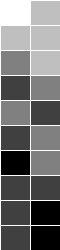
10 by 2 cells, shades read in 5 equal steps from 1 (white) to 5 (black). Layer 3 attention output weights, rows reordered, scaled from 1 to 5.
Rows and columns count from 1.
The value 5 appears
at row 7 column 1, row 9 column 2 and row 10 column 2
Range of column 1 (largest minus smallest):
4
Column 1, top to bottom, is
1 2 3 4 3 4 5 4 4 4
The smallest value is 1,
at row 1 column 1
